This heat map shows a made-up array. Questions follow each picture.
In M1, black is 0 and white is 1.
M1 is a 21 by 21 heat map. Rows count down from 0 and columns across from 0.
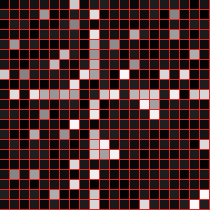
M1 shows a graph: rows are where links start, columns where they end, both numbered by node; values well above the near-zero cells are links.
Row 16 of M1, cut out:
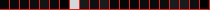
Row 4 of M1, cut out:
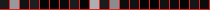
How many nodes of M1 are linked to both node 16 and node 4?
0
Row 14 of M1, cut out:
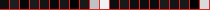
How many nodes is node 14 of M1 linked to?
3
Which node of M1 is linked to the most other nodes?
node 9
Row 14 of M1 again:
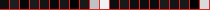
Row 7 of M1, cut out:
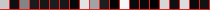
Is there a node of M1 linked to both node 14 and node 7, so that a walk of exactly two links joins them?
yes
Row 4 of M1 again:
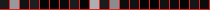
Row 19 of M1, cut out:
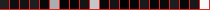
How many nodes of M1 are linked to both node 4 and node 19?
1
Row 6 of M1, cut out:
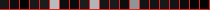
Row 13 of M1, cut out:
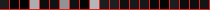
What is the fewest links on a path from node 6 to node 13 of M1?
1
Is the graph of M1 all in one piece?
yes
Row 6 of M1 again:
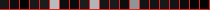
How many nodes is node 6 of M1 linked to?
3
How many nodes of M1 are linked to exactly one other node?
6
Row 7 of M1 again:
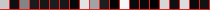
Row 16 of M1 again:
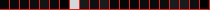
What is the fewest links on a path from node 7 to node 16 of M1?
1
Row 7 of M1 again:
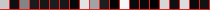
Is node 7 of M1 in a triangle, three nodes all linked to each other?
no
